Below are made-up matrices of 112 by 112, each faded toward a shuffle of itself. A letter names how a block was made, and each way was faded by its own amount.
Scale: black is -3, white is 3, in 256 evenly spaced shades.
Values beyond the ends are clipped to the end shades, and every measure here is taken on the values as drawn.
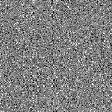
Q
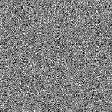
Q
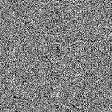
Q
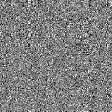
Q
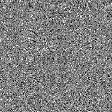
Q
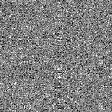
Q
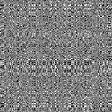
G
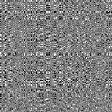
G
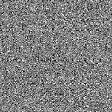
Q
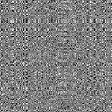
G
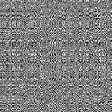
G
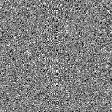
Q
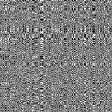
G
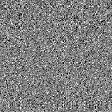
Q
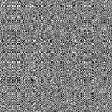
G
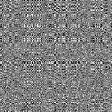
G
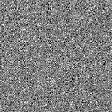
Q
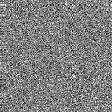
Q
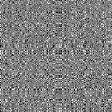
G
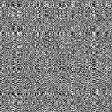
G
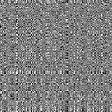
G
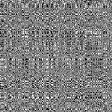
G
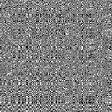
G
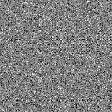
Q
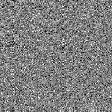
Q
